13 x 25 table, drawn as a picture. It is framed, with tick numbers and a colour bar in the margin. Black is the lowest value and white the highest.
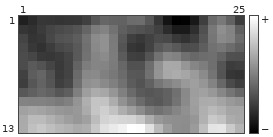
No lone cell stands out from its neighbours. The ninth with the highest average is the bottom middle. There is an overall slope up to the bottom.
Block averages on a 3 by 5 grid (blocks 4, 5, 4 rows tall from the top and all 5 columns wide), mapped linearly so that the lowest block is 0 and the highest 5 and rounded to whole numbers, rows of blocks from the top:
02102 | 13232 | 45535
